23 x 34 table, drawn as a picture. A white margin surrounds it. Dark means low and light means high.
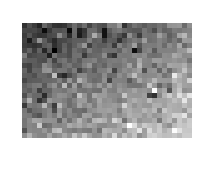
The field climbs toward the bottom right. Neither half mirrors the other. The ninth with the lowest average is the top left. The bottom right is the ninth with the highest average.
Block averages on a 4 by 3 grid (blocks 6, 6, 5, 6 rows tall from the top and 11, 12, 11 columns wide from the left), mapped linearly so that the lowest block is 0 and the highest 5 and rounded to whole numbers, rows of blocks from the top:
012 | 123 | 234 | 345
